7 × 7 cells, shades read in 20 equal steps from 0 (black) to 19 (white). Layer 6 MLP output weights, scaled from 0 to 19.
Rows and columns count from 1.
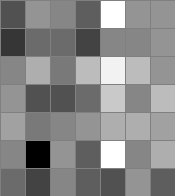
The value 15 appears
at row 4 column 5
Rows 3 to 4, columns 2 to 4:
13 9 14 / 6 6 8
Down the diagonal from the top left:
6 8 9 8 13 10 7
